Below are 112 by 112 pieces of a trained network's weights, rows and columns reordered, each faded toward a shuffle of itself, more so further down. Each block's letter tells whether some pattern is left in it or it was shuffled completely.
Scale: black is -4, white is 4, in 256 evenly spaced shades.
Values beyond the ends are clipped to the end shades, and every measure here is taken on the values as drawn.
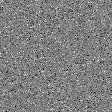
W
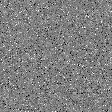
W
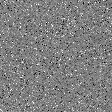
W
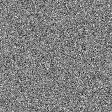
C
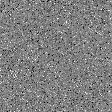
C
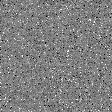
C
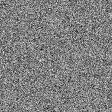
C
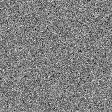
W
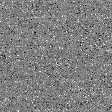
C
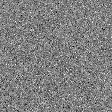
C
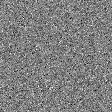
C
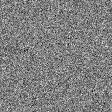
C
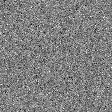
W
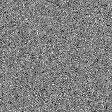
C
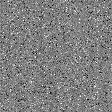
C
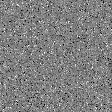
C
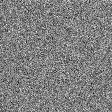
W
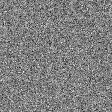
W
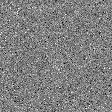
W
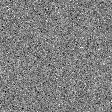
C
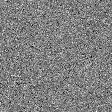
W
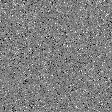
W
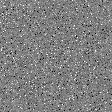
W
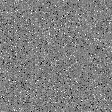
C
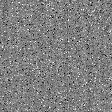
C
